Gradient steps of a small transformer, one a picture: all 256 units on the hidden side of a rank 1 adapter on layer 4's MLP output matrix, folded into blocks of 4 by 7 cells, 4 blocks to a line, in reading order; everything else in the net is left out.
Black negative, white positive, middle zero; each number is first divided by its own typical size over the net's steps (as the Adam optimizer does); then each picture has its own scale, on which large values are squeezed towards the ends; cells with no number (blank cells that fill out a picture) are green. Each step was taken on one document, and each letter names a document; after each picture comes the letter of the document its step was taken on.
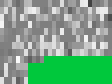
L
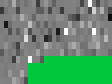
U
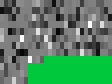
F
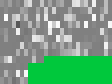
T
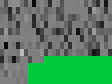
F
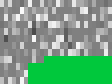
T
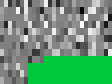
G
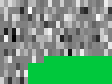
T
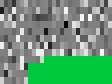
L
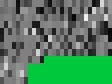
G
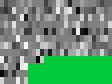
L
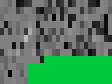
G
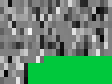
L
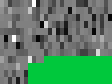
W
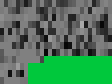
G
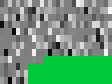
T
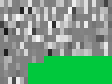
T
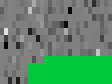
W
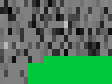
F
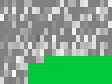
L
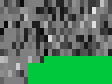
G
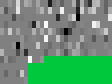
U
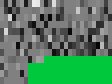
F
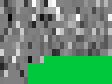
F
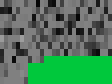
F
